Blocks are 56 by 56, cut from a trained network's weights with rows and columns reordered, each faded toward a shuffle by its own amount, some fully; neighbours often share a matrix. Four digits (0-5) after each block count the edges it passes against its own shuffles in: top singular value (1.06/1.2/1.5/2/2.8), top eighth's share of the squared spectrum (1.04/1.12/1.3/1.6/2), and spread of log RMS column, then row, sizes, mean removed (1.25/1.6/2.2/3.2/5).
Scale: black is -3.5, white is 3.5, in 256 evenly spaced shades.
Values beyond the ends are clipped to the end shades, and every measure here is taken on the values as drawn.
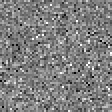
1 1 0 0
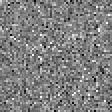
0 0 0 0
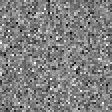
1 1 0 0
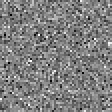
0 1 0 0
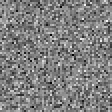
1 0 0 0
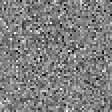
0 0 0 0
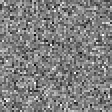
0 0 0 0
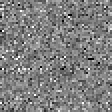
2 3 1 2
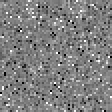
0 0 0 0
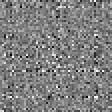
3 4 2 3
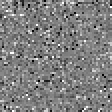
2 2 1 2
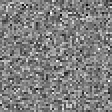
3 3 1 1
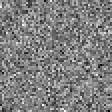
0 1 0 0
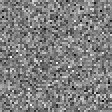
0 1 0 0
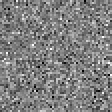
2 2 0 1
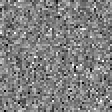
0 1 0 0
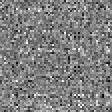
3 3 2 2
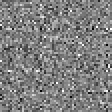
2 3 1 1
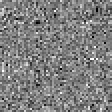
2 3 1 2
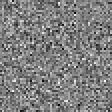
3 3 1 1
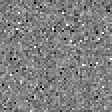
1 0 0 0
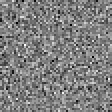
2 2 0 0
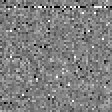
3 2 0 1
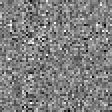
3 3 2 2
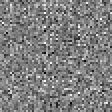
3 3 2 1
